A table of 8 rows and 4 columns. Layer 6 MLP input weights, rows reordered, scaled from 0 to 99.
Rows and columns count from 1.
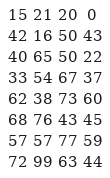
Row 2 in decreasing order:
50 43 42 16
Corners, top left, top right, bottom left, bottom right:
15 0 72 44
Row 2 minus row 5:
-20 -22 -23 -17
